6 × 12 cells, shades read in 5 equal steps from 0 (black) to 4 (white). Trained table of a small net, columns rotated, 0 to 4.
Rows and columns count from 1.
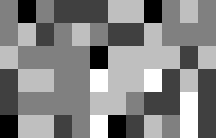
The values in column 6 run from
0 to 4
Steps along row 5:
up same same same up same down down same up down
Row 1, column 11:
3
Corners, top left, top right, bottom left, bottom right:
2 2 0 1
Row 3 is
3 2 2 2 2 0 3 3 3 3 1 3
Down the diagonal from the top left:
2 3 2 2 2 4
